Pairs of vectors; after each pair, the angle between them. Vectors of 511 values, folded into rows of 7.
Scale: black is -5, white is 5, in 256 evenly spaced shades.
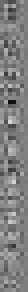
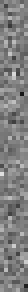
partly opposed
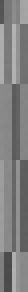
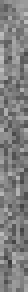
partly aligned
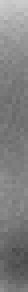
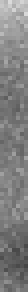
nearly parallel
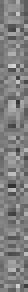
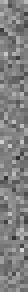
orthogonal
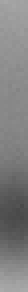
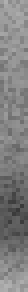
nearly parallel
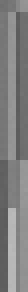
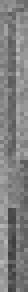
nearly opposite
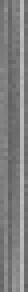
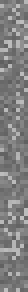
orthogonal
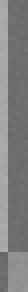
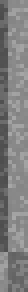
nearly opposite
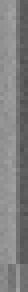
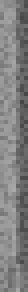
nearly parallel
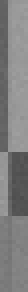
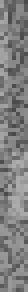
partly opposed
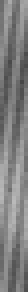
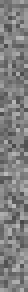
orthogonal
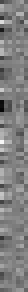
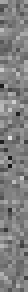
partly opposed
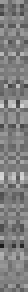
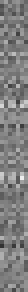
nearly parallel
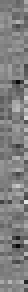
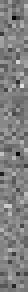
orthogonal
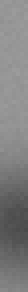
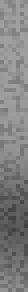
nearly parallel
